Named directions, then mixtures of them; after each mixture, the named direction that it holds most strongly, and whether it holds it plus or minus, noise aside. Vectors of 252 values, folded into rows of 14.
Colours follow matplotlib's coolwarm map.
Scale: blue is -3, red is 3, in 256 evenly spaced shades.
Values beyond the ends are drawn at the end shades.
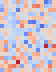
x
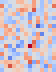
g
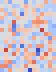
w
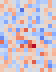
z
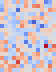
x, plus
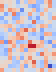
z, plus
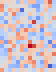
z, plus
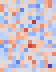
z, plus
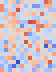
x, minus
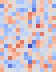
g, minus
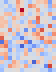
z, minus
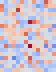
x, minus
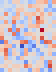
z, minus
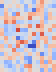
g, minus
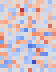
z, minus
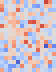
x, minus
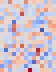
w, minus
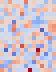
w, minus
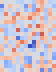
g, minus
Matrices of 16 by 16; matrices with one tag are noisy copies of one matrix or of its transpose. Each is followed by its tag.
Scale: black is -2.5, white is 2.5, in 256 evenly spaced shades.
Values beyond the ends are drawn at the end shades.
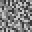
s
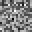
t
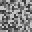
t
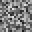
s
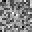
t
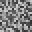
s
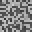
s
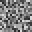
s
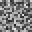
t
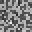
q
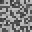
q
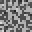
q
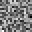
s
